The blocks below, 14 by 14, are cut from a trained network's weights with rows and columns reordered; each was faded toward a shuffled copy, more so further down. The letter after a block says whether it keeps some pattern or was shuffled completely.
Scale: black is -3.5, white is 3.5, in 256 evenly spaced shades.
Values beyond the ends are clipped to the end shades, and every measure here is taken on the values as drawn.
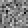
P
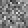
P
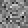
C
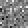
P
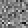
C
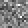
P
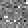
C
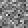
P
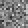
P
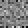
C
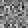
C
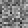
C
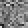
C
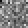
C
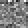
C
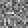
P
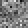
P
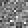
C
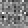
C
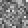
P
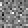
P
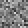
P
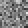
P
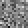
P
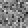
P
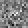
P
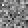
P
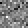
P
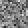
P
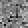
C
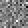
P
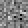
P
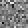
C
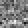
C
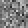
P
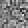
P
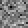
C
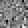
P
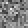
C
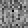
C
